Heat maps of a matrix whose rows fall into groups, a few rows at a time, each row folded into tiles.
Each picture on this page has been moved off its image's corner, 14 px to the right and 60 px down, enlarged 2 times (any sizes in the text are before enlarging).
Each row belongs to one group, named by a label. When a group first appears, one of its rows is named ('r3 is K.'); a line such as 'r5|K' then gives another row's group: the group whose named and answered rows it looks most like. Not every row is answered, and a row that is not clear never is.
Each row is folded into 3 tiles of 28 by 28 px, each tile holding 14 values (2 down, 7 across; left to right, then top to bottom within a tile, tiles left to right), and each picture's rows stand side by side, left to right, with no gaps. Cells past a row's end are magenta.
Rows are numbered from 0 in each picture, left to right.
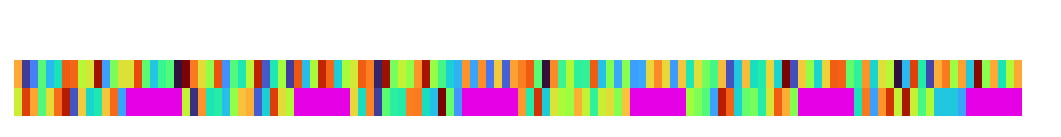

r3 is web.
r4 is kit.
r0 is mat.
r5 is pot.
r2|web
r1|web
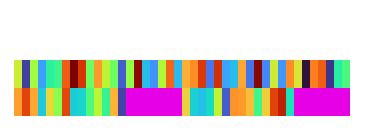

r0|mat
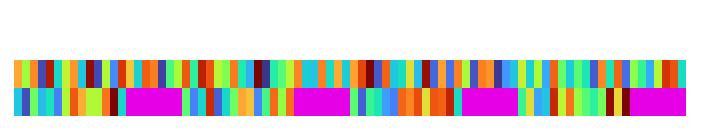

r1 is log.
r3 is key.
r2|web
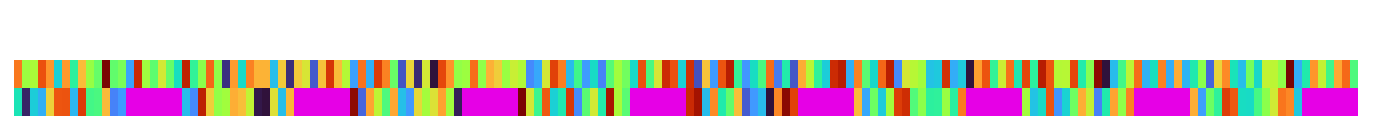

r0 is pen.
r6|log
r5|pen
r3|key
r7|kit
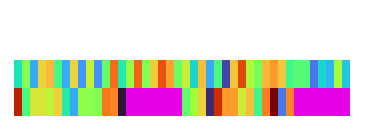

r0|kit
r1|mat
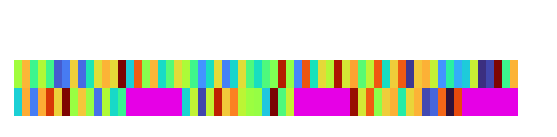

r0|pot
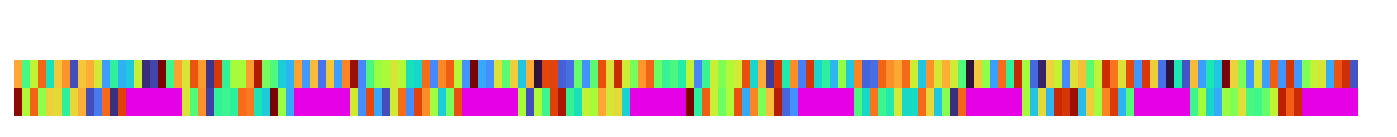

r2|pen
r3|kit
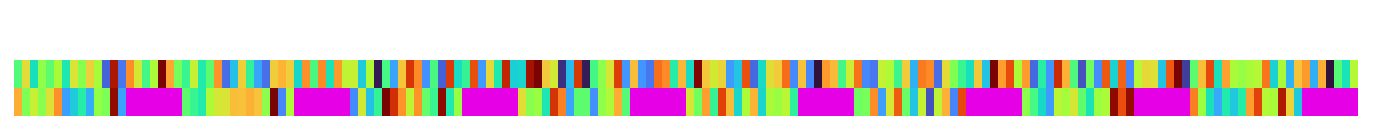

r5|pen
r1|pot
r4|kit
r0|kit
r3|kit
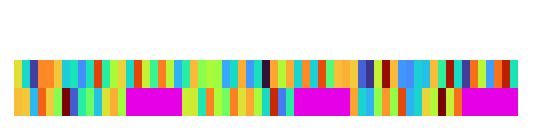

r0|key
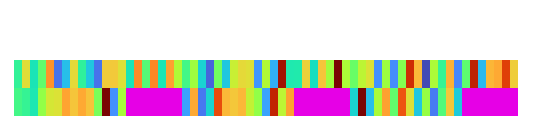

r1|pot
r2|pot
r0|pot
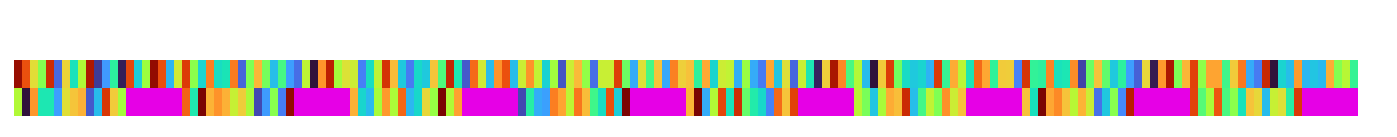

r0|web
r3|pot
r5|key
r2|key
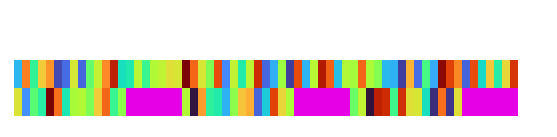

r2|pot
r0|kit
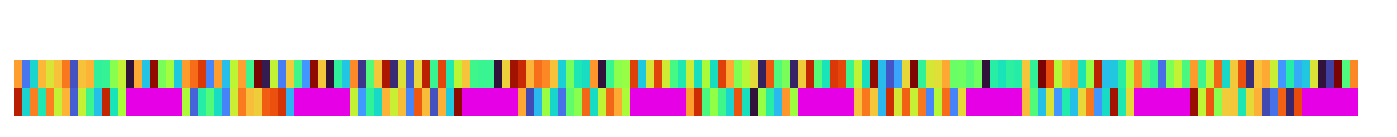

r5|mat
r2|pen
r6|log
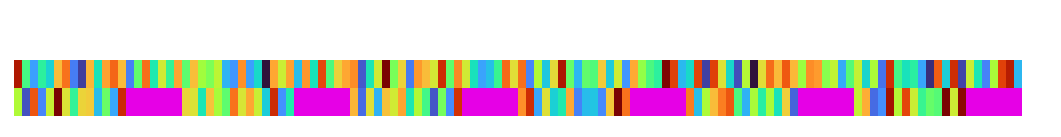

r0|pen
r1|pot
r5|key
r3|key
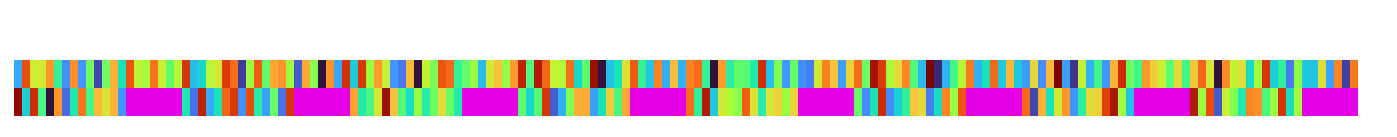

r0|kit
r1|pen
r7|web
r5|log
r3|log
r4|web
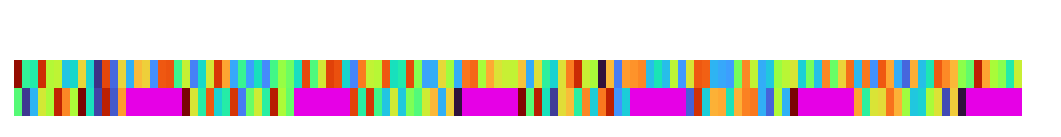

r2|kit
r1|key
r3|mat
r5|kit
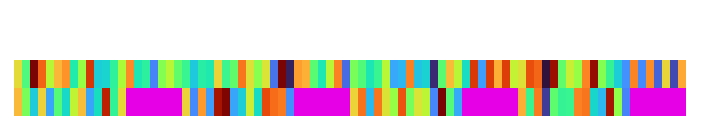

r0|log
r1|kit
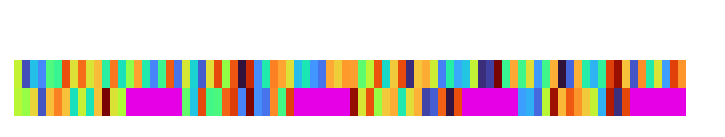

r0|mat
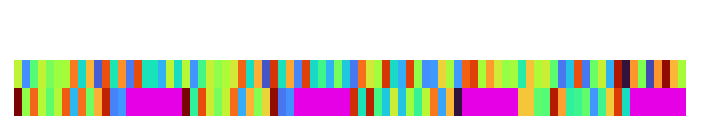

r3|kit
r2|kit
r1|mat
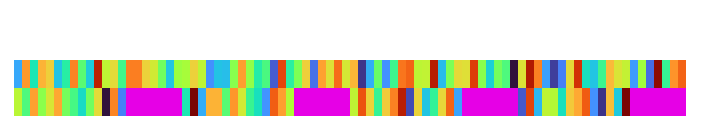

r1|pot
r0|kit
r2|mat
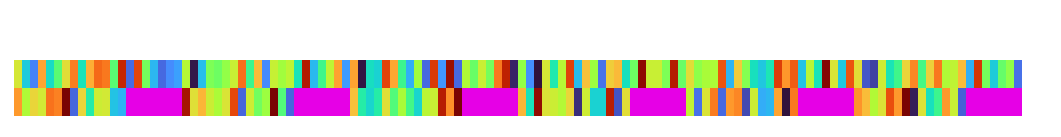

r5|mat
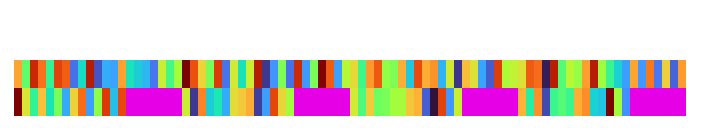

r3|web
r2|log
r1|web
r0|log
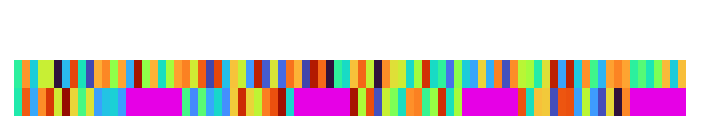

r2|web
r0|pot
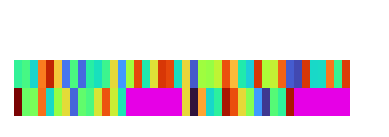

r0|key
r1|pen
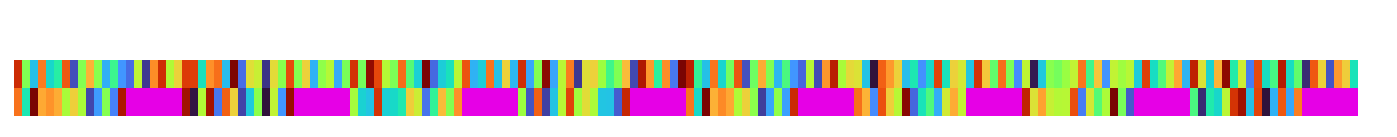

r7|pen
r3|pen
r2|log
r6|mat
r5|key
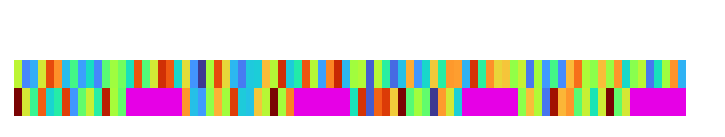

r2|pot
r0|key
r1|key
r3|mat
